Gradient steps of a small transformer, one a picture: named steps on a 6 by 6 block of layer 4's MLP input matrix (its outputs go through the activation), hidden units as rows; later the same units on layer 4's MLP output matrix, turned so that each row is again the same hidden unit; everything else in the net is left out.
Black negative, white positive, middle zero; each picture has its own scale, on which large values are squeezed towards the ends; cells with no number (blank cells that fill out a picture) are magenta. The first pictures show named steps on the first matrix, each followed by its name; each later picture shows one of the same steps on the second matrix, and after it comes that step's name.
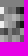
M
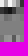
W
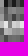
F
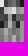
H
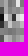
H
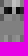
W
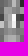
H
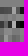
M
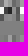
W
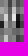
F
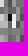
H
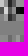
W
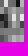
H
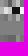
W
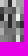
F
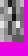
F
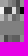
W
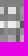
M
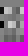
M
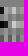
M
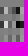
M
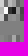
W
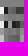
M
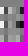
M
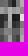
F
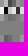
W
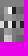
M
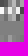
W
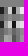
M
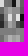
H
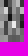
F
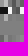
W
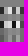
M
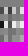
M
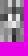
F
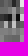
H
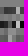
M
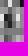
H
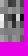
H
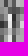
F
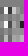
M
